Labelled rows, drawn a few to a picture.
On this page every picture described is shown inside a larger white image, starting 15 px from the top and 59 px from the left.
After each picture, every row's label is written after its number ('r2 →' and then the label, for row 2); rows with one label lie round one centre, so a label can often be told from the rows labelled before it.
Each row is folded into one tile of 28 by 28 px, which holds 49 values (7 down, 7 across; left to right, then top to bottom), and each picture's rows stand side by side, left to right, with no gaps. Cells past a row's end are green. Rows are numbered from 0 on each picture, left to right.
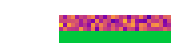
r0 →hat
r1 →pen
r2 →pen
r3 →hat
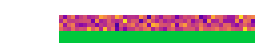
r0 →hat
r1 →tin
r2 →pen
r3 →hat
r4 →hat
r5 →tin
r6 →tin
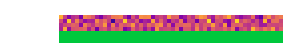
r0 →pen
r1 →pen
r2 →pen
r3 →pen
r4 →pen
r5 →pen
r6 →pen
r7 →tin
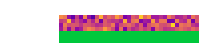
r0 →pen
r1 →tin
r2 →pen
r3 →pen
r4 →hat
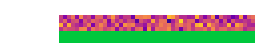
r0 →hat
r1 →hat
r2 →hat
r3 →pen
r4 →pen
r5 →hat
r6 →hat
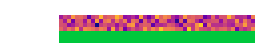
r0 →tin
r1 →tin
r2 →pen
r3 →tin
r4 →tin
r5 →hat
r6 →pen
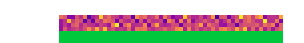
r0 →pen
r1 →tin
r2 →hat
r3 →hat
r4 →tin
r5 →hat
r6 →tin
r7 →pen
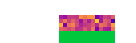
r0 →hat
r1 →pen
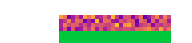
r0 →pen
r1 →pen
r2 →hat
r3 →tin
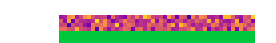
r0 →tin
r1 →pen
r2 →hat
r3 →pen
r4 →hat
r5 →pen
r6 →pen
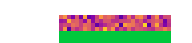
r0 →pen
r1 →tin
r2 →hat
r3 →hat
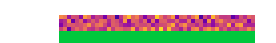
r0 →pen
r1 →hat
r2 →tin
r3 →tin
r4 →hat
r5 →tin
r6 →hat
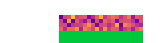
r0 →tin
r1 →tin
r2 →hat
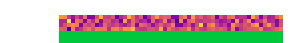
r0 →pen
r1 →tin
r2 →tin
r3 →tin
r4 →tin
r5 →hat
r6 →pen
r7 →hat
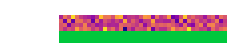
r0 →tin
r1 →tin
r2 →pen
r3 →pen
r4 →tin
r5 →hat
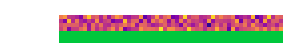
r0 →pen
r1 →pen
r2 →pen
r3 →tin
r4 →tin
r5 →tin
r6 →pen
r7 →tin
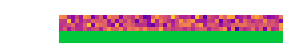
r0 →pen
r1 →hat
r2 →hat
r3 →tin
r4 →pen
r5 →hat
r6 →pen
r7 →pen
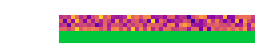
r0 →tin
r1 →tin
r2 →tin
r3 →pen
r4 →hat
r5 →pen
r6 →tin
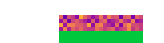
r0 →hat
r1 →hat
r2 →hat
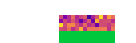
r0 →hat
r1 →tin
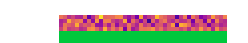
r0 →pen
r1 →tin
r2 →pen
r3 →tin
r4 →hat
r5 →tin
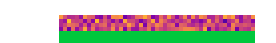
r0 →pen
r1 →pen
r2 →pen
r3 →pen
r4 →hat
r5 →pen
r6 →pen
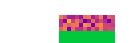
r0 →pen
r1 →hat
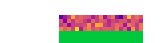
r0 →tin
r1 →hat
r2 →tin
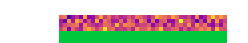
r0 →pen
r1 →tin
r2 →hat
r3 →tin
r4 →pen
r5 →tin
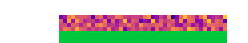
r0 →tin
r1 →hat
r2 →pen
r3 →pen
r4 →tin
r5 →pen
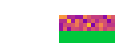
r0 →pen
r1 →hat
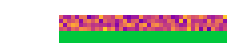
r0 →hat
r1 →tin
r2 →pen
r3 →hat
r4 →tin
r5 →pen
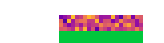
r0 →tin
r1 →pen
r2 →hat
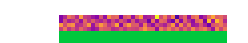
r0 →hat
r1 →hat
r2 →hat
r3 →tin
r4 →hat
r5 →tin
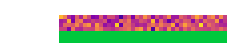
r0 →pen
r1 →hat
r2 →hat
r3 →pen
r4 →hat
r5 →hat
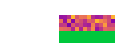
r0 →tin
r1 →pen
